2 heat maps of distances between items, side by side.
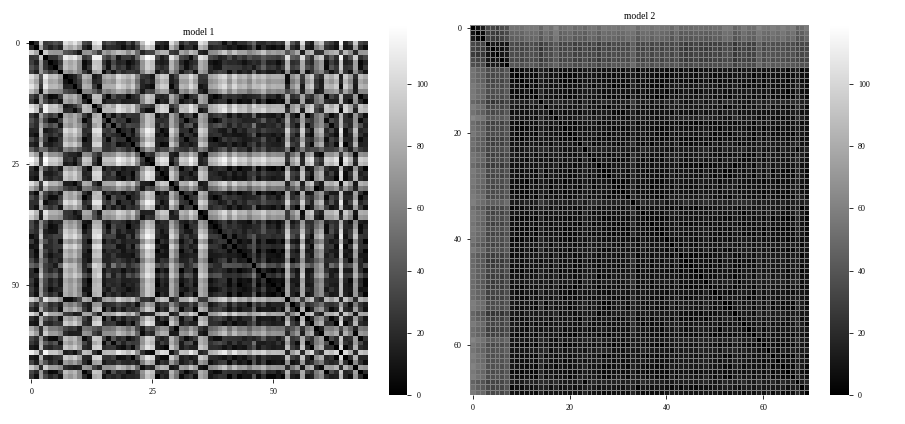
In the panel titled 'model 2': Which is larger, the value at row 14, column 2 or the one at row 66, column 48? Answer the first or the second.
the first
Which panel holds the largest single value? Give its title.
model 1
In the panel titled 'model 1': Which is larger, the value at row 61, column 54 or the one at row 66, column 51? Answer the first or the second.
the first
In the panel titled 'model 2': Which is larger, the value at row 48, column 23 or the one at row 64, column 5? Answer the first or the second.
the second
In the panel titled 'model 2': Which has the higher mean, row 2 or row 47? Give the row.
2
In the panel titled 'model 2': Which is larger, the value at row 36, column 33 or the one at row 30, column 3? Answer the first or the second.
the second
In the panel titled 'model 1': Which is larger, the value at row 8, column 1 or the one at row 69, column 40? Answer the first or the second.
the first
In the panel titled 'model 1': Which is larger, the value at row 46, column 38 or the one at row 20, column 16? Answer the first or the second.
the first
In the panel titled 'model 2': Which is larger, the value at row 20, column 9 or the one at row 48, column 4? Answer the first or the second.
the second
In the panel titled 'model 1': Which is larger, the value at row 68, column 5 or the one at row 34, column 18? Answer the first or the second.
the second
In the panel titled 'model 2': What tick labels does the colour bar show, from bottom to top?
0, 20, 40, 60, 80, 100
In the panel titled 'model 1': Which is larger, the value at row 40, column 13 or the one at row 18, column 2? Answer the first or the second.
the first
